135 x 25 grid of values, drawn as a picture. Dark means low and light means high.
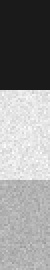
The table splits into 3 rows of 1 panel. Panel 1,1: very low, flat. Panel 2,1: very high, fine-grained, faint in contrast. Panel 3,1: high, fine-grained, faint in contrast.
